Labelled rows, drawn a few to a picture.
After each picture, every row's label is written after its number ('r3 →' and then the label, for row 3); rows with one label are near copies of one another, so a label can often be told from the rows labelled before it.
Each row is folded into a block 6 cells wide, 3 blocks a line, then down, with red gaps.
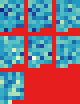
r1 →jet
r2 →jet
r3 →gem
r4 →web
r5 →gem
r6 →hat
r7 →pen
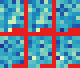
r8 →pen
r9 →pen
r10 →jet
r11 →jet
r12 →gem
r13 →gem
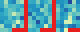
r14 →web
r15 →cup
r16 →pen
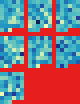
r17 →pen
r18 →cup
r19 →gem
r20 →web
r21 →pen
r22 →jet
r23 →hat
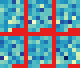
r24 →pen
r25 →gem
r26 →hat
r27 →gem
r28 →hat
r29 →cup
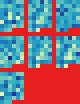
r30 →hat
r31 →pen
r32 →jet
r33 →cup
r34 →pen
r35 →pen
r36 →hat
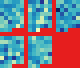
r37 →cup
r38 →pen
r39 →jet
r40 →hat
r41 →web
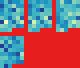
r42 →gem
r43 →gem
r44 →web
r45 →jet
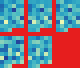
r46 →gem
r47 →gem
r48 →gem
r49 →hat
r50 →hat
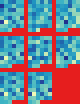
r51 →gem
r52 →pen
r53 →cup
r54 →gem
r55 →hat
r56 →cup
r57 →gem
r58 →gem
